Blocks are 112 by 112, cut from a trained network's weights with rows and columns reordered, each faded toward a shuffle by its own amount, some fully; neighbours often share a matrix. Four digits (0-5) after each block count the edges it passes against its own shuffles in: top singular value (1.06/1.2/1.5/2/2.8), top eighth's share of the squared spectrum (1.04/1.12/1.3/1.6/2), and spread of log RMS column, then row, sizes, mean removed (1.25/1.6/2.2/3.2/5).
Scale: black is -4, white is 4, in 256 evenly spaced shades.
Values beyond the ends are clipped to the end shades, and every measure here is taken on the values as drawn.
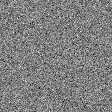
0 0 0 0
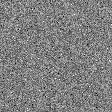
1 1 0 0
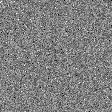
1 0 0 0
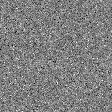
0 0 0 0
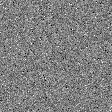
0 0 0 0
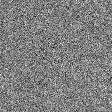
1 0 0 0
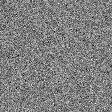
0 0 0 0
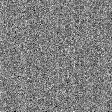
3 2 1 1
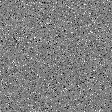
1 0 0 0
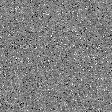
2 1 0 1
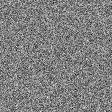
0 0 0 0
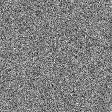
2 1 0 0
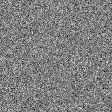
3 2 0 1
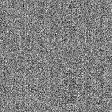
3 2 0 1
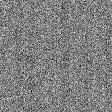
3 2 0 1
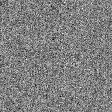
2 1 0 0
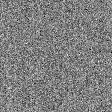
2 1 0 0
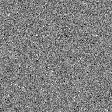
3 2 0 1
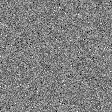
1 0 0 0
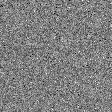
1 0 0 0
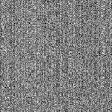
4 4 1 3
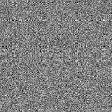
4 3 1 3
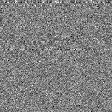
4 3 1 2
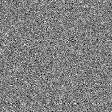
3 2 0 1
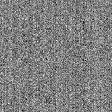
3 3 1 2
